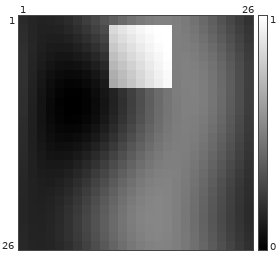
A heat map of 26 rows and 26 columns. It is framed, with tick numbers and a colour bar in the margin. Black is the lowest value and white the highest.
Roughest part: top middle. Average level on the scale: 30%. Odd patch: higher, in the top middle. Ninth with the highest average: top middle.
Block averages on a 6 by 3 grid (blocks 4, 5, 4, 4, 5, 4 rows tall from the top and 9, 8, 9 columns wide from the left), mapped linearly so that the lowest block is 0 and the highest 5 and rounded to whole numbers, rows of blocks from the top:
152
043
023
022
132
132
